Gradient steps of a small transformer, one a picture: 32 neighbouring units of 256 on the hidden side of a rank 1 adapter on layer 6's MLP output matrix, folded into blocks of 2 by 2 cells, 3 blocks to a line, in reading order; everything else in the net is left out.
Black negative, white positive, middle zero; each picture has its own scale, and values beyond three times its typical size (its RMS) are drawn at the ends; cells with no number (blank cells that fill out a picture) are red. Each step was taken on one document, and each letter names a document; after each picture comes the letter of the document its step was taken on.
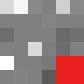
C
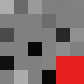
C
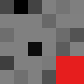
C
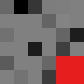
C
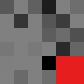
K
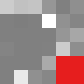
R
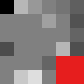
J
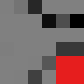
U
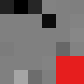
R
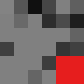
U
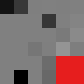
J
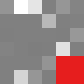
J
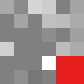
U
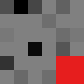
C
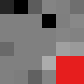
R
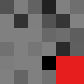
K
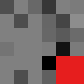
K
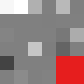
C
